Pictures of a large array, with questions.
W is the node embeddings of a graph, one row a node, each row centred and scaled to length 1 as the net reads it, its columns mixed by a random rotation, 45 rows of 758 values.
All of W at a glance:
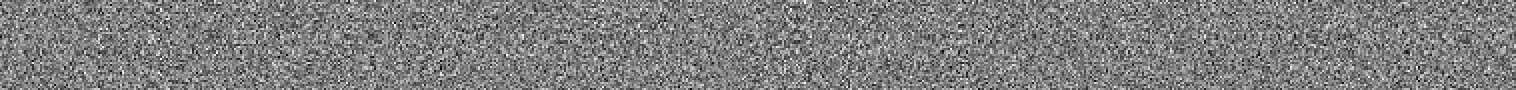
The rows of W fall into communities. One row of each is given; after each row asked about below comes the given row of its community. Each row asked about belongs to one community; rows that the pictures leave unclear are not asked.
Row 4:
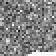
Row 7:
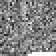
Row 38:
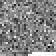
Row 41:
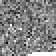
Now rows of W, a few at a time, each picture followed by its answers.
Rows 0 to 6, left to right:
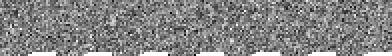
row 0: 41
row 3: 38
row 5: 4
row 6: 41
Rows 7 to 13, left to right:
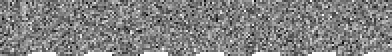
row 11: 4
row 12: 41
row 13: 41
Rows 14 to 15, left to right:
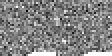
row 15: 4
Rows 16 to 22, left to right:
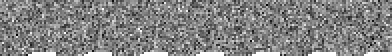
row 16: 38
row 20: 4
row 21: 4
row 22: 4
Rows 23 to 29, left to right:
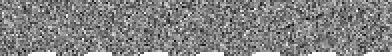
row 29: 4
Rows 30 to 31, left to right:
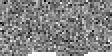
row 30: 41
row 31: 38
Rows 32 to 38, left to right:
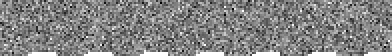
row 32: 41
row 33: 41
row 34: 41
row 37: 4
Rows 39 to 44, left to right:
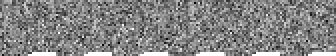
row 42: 7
